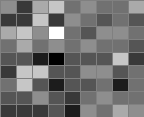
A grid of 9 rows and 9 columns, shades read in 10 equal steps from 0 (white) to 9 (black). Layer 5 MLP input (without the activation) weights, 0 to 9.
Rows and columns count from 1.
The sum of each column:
50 42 41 48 52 44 44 43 46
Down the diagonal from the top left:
4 7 4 4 6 4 5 5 4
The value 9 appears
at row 5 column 4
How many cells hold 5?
20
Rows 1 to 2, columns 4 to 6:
2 5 4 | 7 4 5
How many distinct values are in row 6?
5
